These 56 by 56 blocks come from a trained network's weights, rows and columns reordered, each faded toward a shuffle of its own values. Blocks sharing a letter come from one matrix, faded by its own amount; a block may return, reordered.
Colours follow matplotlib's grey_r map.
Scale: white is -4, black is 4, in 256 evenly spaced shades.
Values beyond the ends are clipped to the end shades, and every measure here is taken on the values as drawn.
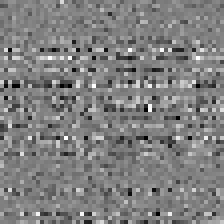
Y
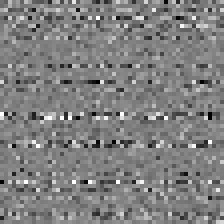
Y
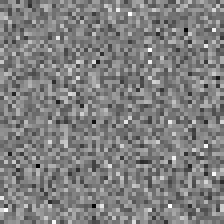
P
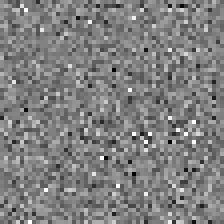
P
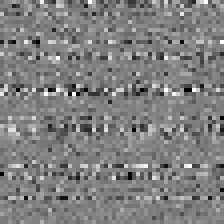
Y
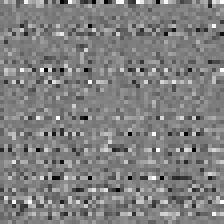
Y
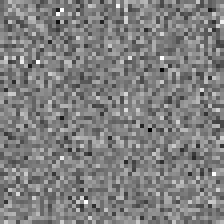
P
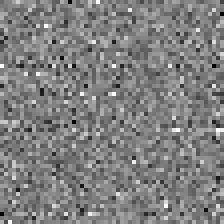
P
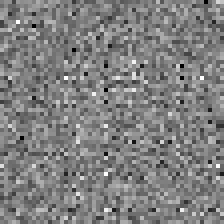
P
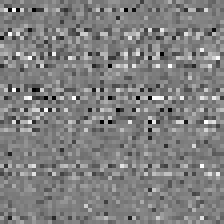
Y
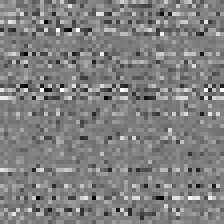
Y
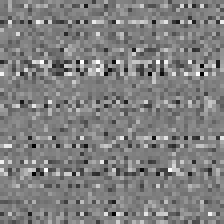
Y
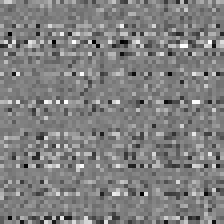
Y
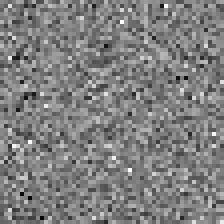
P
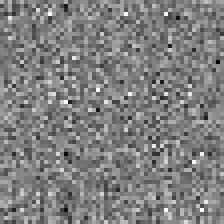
P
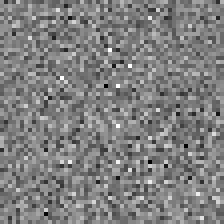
P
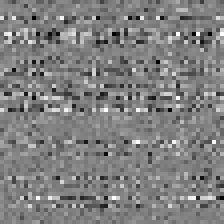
Y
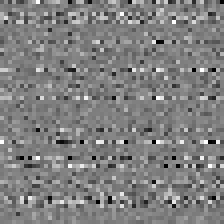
Y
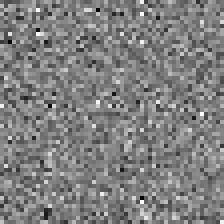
P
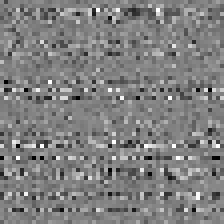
Y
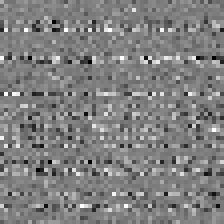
Y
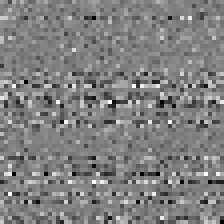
Y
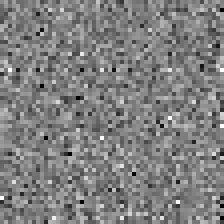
P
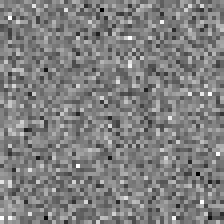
P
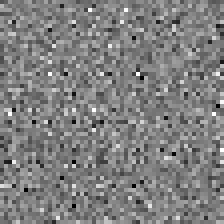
P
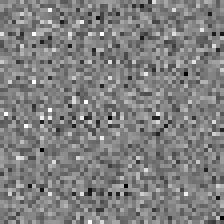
P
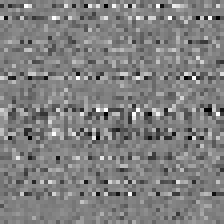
Y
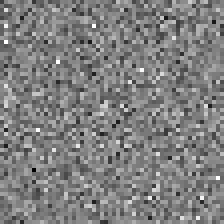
P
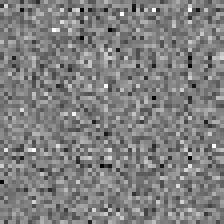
P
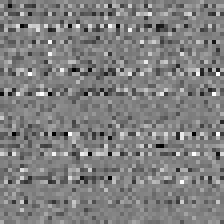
Y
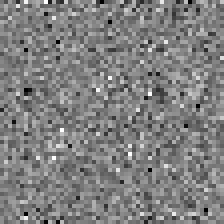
P
